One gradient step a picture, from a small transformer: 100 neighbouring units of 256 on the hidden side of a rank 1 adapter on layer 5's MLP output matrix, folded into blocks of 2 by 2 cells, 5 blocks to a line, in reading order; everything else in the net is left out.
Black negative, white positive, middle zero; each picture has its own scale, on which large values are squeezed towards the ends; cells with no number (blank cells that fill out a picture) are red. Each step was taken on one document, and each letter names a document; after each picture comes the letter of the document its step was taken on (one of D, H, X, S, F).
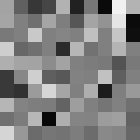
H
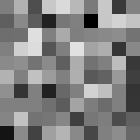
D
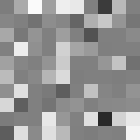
H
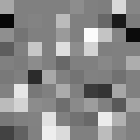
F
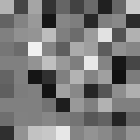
D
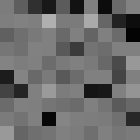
H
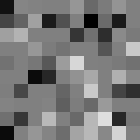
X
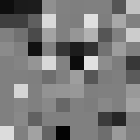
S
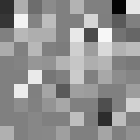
S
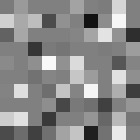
X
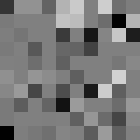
F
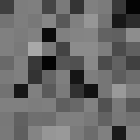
D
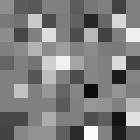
X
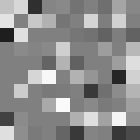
X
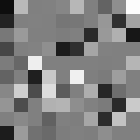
F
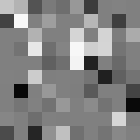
S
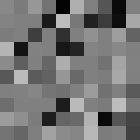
H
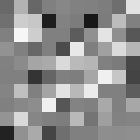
S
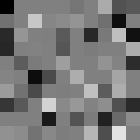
F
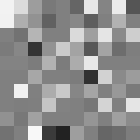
S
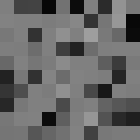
H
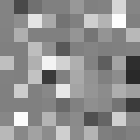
X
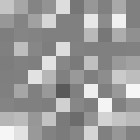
D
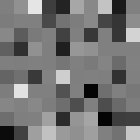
H
